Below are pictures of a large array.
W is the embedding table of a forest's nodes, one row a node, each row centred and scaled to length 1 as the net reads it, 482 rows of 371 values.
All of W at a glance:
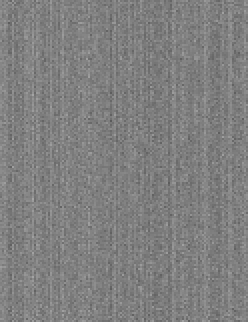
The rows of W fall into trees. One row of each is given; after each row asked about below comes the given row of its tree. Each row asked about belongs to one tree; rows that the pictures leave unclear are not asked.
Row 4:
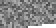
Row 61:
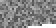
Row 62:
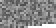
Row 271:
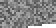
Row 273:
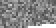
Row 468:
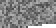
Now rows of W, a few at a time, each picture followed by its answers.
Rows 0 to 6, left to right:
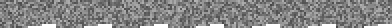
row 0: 62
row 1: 271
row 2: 271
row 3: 61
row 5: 61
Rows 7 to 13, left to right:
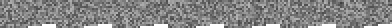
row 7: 271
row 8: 62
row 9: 468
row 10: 4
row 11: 271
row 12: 273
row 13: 271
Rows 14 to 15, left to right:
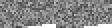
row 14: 62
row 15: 273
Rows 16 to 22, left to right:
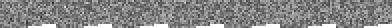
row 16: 4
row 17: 62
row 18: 62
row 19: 468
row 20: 62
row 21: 271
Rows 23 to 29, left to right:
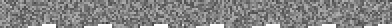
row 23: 61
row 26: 62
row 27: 61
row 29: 4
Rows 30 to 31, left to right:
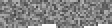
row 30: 4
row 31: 468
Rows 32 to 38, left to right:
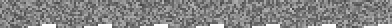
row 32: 61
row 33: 271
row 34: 271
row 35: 271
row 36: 271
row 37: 273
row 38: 62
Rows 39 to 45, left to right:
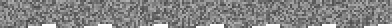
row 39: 271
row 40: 4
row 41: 273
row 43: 4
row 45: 271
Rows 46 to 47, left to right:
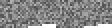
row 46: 271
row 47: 61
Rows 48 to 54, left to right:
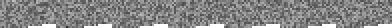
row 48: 468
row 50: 61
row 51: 61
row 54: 271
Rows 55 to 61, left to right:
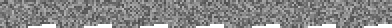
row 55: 271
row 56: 273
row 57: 271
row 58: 61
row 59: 271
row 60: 62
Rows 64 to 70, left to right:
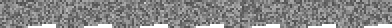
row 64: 62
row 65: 61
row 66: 468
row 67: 62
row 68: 273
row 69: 271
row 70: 61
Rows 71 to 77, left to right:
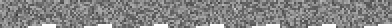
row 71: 61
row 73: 61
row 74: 62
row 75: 62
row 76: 271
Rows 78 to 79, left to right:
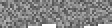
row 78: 271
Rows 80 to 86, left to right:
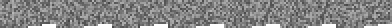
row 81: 61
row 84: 61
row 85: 61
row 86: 271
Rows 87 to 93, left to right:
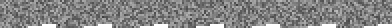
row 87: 61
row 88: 61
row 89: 61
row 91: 61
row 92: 273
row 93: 61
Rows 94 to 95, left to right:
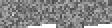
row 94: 273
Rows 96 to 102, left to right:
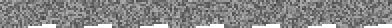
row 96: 468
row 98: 271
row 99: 61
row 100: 271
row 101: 61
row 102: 271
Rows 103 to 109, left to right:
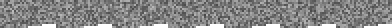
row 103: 271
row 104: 273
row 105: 273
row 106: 61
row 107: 271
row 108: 273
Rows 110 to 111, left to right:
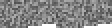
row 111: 273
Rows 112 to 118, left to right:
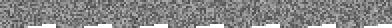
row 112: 62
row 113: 271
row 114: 62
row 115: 271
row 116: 273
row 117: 61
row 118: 4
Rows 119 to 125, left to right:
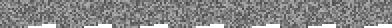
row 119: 273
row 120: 468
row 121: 4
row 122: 62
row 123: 61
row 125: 468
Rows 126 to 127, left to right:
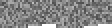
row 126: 271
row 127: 61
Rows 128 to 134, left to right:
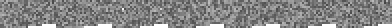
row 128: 4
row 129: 273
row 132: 61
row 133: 271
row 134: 62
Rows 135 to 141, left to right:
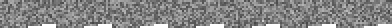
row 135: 271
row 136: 271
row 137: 4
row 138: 271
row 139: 271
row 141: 273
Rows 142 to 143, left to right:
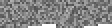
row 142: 271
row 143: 61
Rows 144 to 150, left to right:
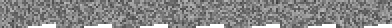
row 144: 61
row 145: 271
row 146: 61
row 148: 273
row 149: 271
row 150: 4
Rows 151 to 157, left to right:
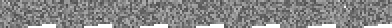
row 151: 61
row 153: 468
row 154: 271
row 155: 61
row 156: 62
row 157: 61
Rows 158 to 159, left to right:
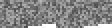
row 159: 61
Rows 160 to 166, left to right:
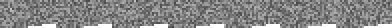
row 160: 271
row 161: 62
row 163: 271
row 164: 61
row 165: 62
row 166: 61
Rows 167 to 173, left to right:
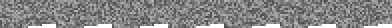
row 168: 4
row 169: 271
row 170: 61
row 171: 4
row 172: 4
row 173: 62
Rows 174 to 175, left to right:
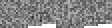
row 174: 273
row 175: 271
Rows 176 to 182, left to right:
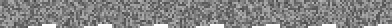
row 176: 271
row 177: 61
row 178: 61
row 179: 61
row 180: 271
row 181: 271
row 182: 61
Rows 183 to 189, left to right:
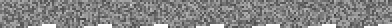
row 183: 4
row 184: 61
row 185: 4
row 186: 271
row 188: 62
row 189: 271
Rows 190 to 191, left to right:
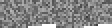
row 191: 273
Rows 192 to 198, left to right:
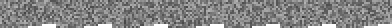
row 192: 273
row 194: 61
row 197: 468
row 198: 62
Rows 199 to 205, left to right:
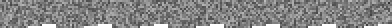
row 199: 61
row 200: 62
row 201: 4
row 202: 271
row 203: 271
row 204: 271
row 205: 468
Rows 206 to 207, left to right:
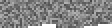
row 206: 468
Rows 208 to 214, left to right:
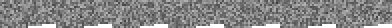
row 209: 271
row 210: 61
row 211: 468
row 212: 273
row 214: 273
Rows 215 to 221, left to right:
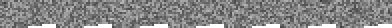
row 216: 61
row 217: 271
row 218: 4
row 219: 61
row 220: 4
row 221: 273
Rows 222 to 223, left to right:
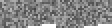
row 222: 273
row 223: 61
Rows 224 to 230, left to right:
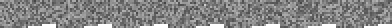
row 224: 271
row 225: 271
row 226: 61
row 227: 61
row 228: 273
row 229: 273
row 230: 468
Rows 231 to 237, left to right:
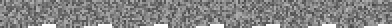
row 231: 468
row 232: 62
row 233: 62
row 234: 61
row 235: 271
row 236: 61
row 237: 61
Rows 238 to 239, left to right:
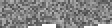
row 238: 271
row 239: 4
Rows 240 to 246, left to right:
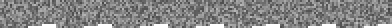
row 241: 61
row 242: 273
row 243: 273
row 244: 4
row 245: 4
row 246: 273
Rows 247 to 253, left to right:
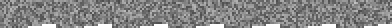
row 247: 61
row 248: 4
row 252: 273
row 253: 4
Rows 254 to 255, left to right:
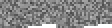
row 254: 61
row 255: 61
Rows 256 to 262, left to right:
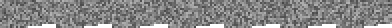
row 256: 62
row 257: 4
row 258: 4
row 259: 271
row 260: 61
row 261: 271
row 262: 271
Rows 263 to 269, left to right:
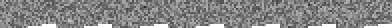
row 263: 61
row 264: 468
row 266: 273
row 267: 273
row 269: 271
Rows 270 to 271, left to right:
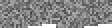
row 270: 468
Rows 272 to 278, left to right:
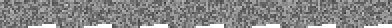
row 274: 4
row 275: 273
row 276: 61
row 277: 273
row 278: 468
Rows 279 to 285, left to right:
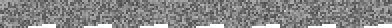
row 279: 4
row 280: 61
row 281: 62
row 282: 4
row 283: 61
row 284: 271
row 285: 273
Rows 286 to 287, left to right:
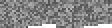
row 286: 468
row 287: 273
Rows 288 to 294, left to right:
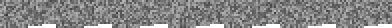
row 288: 468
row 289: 271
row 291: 61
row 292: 468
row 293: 62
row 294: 61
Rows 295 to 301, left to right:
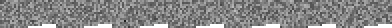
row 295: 468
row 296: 273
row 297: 61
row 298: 271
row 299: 273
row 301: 61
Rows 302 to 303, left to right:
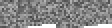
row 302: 273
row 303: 62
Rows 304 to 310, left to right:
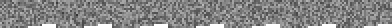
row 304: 62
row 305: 4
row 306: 271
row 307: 4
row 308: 273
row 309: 61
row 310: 61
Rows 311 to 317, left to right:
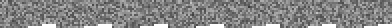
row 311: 61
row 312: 273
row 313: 271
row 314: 271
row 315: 62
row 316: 61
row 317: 271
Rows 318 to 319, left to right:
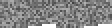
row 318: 271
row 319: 62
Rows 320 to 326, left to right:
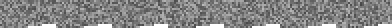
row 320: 273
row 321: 62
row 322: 62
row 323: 271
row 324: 4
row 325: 273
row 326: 62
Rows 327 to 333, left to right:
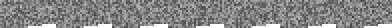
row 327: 273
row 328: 62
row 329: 271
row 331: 61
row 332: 468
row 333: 271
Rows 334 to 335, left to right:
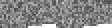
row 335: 273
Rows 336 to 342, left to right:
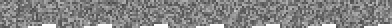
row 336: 273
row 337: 273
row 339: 4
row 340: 61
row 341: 61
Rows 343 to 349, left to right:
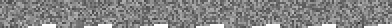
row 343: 61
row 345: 271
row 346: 271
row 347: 61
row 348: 62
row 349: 271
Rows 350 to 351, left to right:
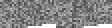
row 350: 62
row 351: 273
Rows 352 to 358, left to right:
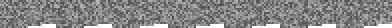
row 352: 61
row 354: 62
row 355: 271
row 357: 4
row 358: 61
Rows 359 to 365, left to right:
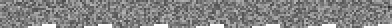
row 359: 62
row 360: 271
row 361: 271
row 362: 468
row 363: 4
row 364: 273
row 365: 62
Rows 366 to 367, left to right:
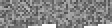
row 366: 271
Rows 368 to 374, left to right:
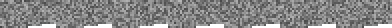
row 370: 273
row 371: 271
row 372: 271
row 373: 271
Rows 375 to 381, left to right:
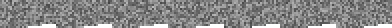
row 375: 61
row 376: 273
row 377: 62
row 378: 273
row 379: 271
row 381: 61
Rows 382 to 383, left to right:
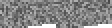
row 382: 61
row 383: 62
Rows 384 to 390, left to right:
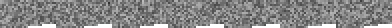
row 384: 61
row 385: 4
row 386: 468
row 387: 468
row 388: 271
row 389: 62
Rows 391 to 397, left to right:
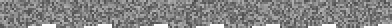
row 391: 4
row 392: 273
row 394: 4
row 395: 4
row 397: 62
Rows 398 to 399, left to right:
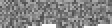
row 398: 61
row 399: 273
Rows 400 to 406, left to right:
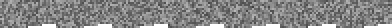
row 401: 4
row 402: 62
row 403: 4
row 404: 62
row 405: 4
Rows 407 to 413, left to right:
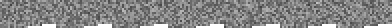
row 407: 62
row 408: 61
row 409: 271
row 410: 468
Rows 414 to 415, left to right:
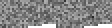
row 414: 273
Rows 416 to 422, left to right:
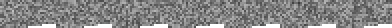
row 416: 271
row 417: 4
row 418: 271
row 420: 61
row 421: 273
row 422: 273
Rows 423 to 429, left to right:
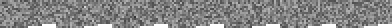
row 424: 4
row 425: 61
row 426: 61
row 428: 273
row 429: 62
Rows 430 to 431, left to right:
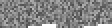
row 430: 4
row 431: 61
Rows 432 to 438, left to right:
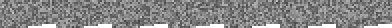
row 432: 271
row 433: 62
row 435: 62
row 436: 468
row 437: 271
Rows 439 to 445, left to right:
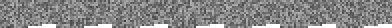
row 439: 468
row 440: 271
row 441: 468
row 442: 271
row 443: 468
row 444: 271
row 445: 61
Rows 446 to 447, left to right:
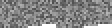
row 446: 61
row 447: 62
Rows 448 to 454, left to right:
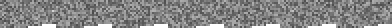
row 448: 468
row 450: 271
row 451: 4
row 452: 62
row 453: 61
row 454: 468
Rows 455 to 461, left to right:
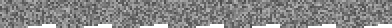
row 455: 61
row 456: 62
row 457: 61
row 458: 4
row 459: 271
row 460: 271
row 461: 4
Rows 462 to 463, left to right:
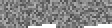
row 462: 4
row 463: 61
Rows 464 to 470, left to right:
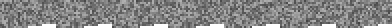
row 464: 4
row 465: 271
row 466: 271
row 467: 271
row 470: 61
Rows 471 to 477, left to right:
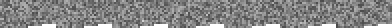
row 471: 271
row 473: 271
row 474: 61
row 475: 61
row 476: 273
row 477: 4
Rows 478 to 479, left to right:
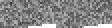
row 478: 4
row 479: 61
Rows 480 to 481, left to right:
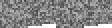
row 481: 271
